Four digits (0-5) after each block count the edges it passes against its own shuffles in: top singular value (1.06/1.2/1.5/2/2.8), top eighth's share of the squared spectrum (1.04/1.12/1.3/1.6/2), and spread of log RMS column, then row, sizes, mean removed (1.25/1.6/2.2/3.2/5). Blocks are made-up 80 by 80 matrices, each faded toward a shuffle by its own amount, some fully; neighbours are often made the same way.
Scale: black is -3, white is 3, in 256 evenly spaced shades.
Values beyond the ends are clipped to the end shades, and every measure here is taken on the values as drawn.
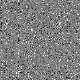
3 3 2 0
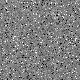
1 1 0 0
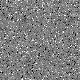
1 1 0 0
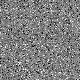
2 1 0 0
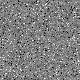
0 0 0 0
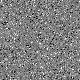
1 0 0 0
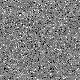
2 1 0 0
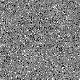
3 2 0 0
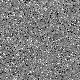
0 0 0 0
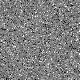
1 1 0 0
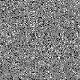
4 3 1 1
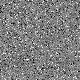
0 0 0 0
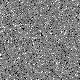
0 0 0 0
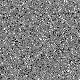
1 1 0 0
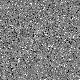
0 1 0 0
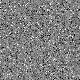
2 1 0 0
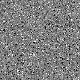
3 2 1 1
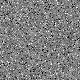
2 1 0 0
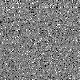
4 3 1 2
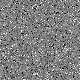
1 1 0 0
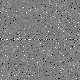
3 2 0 1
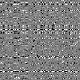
4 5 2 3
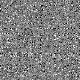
1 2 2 2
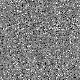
1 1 1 1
